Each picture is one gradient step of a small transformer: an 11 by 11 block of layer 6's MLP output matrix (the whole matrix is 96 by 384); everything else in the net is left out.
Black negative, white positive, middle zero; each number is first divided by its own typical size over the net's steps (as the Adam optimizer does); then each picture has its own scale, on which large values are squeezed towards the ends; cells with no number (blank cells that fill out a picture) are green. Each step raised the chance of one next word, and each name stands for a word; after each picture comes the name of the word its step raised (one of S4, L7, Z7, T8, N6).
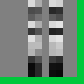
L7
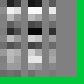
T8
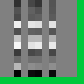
L7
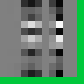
L7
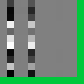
L7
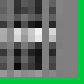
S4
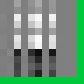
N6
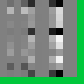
T8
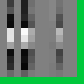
S4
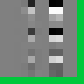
T8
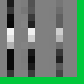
S4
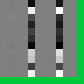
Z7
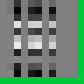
L7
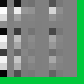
T8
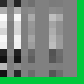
N6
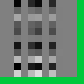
Z7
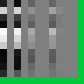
S4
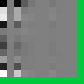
Z7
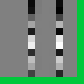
L7
